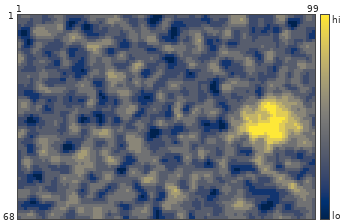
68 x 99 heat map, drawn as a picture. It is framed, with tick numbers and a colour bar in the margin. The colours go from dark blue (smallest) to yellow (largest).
No regular stripes run through it. The field is mottled with small blotches. The middle right is the ninth with the highest average. No row or column stands out. A single bump stands in the middle right.
